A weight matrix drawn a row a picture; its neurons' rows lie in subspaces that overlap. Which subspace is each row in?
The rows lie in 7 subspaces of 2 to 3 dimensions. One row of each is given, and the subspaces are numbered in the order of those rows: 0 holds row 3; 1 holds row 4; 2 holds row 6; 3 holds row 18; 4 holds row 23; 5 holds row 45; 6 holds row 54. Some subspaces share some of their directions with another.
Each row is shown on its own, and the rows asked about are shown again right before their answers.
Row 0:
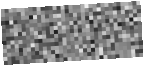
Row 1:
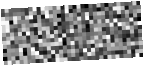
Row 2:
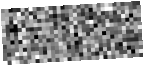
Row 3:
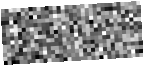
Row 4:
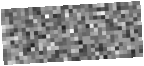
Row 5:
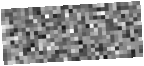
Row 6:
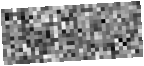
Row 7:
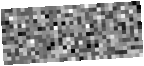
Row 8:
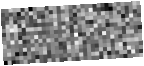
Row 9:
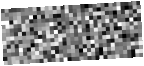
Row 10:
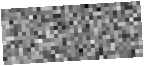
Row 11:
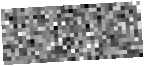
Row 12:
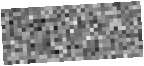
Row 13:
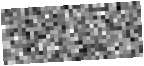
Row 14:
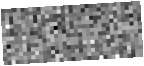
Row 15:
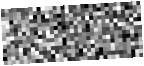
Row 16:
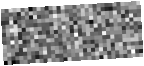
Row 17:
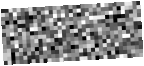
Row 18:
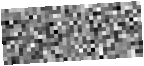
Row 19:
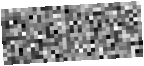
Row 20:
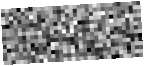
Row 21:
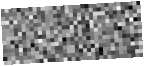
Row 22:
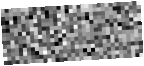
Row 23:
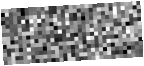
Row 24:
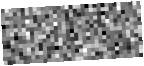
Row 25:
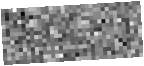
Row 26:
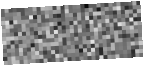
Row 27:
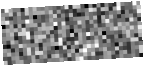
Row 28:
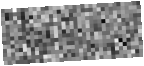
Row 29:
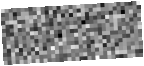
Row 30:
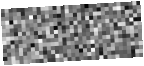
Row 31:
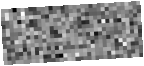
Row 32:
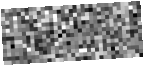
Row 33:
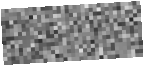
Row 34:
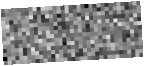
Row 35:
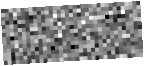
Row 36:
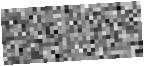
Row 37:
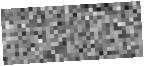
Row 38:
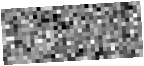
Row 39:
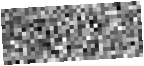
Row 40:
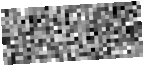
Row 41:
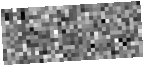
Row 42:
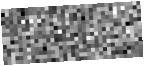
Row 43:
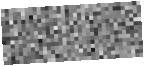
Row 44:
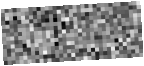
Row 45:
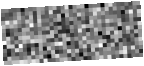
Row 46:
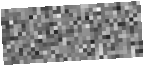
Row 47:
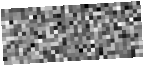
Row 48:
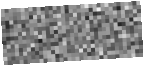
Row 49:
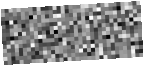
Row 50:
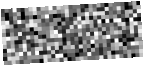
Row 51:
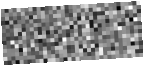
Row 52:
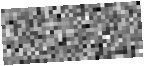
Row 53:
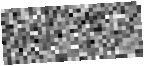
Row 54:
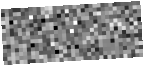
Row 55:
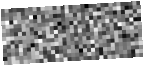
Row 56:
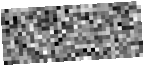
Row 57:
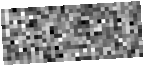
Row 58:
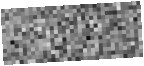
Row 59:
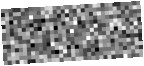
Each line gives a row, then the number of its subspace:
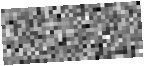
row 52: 5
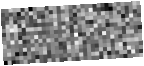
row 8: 0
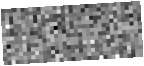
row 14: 6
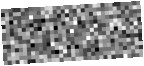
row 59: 6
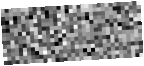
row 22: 3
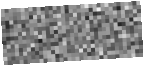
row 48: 0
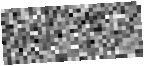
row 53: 5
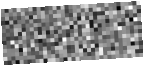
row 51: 6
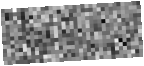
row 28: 2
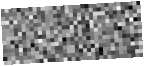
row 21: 6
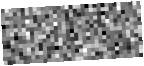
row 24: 1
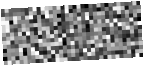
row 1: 3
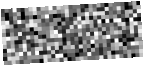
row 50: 2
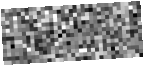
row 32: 3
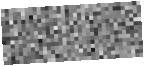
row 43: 4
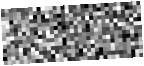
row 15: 3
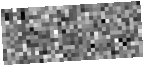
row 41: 2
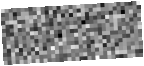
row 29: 5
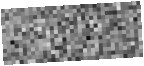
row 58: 6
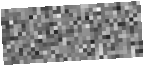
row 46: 5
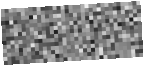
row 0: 0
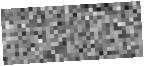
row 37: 0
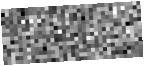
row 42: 4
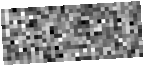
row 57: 2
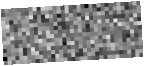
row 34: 3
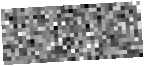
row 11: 1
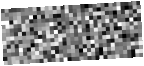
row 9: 4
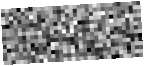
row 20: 6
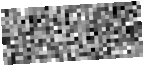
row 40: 4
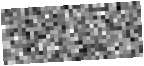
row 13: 1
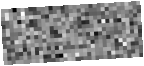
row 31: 2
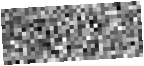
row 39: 6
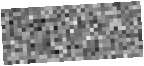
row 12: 6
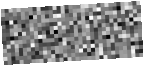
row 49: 5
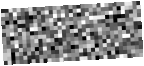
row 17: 5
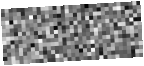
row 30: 4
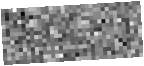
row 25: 2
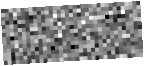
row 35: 5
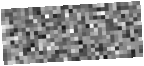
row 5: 1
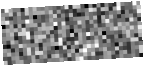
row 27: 1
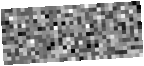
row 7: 1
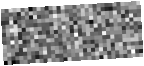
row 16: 0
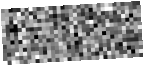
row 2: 0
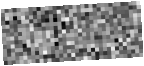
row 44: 2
